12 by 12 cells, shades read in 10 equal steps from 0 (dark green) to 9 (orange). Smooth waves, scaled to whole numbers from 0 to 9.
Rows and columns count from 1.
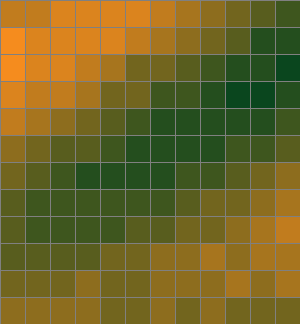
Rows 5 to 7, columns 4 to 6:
4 3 2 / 3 2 1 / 1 1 1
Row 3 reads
9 8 8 7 6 4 4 3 2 1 1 0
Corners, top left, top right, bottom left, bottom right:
7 2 5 4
